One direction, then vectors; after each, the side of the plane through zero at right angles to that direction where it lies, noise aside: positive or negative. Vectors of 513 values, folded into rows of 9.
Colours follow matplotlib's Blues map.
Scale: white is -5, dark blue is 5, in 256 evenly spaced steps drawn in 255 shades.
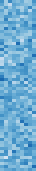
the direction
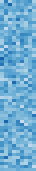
negative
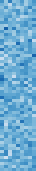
positive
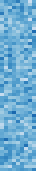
negative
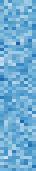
positive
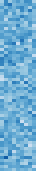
negative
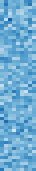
negative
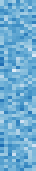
negative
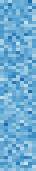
negative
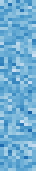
negative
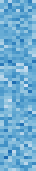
negative
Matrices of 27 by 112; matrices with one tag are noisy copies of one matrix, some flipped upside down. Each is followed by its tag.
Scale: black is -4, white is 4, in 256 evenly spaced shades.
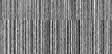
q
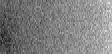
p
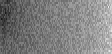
p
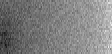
p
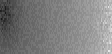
p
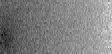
p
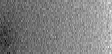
p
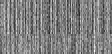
q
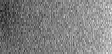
p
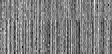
q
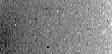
p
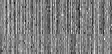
q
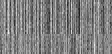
q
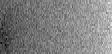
p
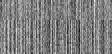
q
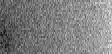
p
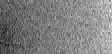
p
